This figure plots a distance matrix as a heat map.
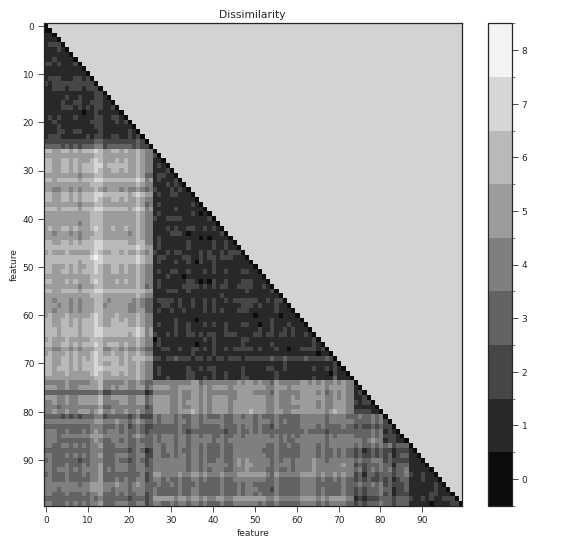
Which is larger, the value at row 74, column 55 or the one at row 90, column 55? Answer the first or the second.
the first
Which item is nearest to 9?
18
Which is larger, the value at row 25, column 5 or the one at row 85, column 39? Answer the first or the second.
the second
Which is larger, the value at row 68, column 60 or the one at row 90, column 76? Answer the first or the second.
the second
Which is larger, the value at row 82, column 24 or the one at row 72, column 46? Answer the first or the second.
the first
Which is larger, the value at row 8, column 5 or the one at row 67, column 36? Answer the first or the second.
the second
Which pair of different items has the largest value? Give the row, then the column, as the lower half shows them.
48, 12
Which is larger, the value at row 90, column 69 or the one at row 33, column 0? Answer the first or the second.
the second
